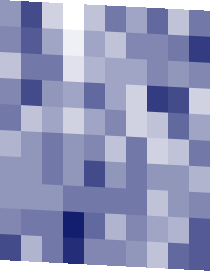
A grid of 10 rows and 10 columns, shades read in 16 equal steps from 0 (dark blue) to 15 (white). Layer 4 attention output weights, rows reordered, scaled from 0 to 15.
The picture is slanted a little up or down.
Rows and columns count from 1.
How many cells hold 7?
13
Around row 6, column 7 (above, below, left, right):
12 6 11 12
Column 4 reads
15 14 13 9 12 8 8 6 0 1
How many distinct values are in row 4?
7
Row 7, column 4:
8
